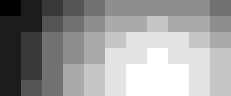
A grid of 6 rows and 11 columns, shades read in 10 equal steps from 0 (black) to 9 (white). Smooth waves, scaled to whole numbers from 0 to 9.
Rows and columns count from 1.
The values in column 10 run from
5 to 8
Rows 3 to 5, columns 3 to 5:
4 5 6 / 4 5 6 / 4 6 7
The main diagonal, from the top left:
0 1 4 5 7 8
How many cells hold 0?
1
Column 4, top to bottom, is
3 4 5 5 6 6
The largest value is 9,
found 7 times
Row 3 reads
1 2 4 5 6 7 8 8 8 7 6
